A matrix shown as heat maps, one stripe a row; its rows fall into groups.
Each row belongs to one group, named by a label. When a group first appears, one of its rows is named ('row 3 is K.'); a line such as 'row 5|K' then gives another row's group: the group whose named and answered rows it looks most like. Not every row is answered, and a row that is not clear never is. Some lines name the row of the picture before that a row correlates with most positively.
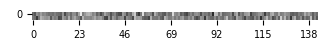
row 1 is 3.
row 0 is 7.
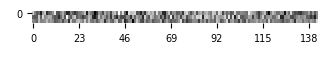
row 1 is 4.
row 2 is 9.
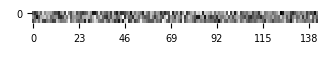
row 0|4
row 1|3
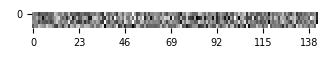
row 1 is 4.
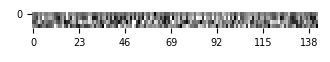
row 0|4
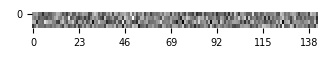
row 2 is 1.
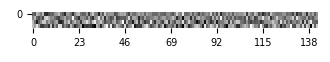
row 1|1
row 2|3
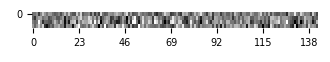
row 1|7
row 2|7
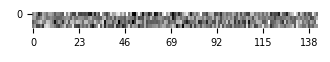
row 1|4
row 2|9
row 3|1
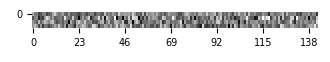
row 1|1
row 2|9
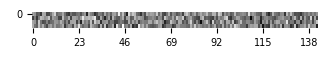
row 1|3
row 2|7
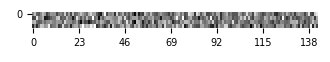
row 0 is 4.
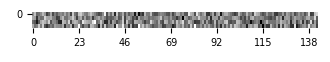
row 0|4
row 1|1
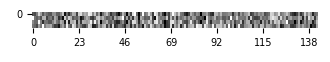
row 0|7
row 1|3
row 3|4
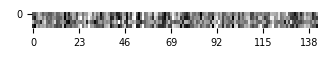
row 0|7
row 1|7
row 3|7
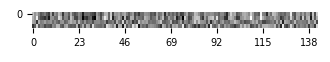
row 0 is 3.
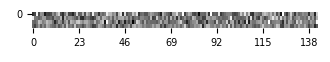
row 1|3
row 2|9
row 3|4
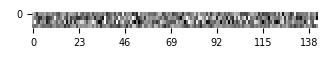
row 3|7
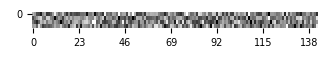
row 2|3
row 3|7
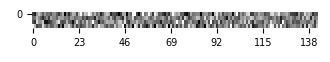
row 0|7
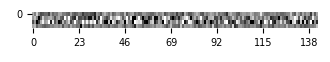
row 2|3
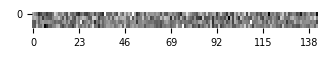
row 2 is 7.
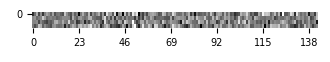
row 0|1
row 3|7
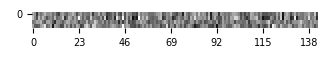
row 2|9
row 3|3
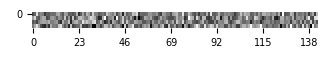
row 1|4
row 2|3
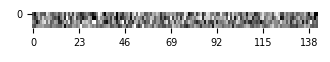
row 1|4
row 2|3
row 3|7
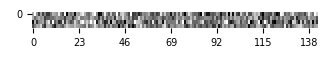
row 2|3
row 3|9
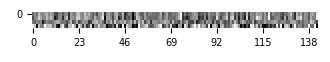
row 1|9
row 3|1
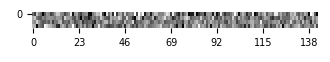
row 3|1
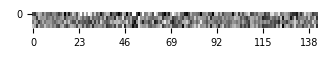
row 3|1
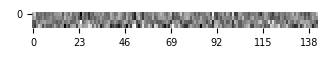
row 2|7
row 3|7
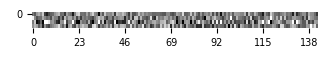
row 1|3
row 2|1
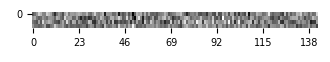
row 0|9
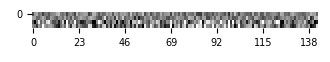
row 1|4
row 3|4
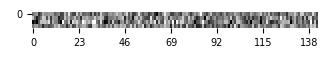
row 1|3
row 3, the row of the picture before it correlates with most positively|0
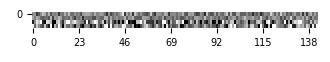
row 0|3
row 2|9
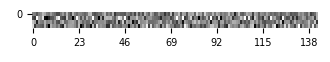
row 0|4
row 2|1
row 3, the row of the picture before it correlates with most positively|3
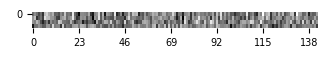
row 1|1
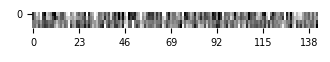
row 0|9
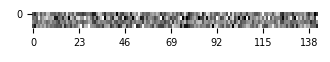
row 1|9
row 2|4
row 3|7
